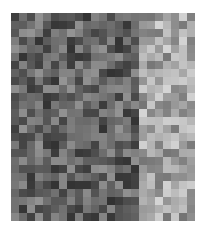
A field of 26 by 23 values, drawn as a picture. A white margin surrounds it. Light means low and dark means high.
There are no regular stripes. On average the colour sits 50% of the way up the scale. A vertical seam about 70% of the way across splits the table, and the left part is higher.
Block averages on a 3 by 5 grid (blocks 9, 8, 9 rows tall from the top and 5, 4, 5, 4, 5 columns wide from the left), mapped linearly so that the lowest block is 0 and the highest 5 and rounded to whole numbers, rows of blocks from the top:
5 5 5 3 0
5 4 4 2 0
5 5 5 3 1
